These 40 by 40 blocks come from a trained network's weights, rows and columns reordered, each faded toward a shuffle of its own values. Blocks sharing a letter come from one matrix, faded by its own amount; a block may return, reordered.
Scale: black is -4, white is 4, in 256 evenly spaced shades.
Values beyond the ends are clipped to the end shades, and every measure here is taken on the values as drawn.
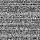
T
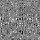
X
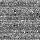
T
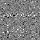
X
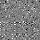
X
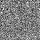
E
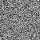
E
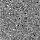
E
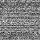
T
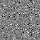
X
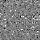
X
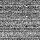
T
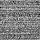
T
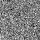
E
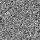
E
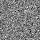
E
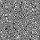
X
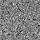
E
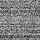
T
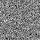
E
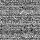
T
